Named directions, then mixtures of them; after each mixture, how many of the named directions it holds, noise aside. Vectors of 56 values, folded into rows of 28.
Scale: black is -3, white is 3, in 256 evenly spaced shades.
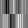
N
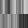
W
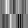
one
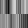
two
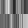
two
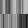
one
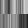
one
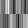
two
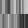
one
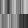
one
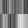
two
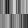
two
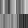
one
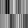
two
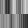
two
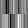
one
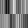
two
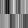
two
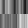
one
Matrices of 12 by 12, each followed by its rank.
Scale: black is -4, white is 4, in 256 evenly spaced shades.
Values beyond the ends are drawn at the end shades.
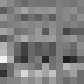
two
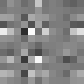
two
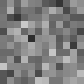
full rank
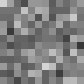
full rank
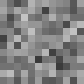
full rank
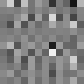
two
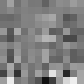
two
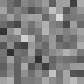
full rank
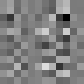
two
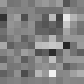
two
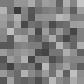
full rank
